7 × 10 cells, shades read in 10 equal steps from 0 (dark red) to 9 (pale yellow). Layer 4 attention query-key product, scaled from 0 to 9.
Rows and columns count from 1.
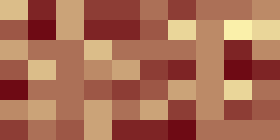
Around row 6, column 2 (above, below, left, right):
4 4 5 4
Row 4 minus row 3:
-3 3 0 -2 2 -2 -3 0 -1 -4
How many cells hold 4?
18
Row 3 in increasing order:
1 4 4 4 4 4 5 5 6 7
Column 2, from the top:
1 0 4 7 4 6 4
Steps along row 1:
down up down same up down up same up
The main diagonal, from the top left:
7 0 4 5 2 6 0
